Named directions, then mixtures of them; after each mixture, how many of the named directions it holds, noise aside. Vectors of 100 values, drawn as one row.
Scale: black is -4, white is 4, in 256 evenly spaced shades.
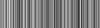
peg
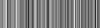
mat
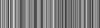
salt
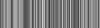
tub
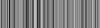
three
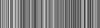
two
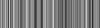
one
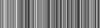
three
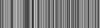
two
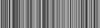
two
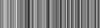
three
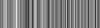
two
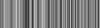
two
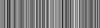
three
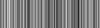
two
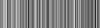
one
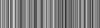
one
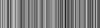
two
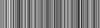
one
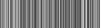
two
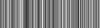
two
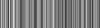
one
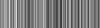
three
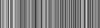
two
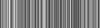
three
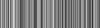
one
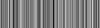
one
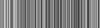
three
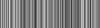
two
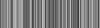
one
